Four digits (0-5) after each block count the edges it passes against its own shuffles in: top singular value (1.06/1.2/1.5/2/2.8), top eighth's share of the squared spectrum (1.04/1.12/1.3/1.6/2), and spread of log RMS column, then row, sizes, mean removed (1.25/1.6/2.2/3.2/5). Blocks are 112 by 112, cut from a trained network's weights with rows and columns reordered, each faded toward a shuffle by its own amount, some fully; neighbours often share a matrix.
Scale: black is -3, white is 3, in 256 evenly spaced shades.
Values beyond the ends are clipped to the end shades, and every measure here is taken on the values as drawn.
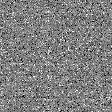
2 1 1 0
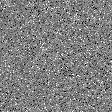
0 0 0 0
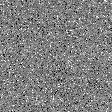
0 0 0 0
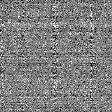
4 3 3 0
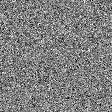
0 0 0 0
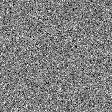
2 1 0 0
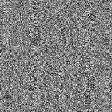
4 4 2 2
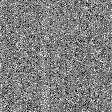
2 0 0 0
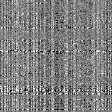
5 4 2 4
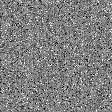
1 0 0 0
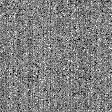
3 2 0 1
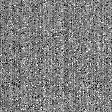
3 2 0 2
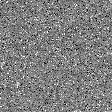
0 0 0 0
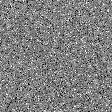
0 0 0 0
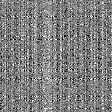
5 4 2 4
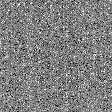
1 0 0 0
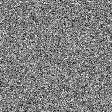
1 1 0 0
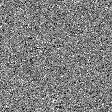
2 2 0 0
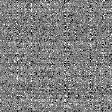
3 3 3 0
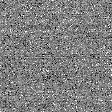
2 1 1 0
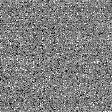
2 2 2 0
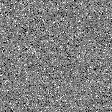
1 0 0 0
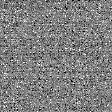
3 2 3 0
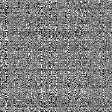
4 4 4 0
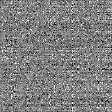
3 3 3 0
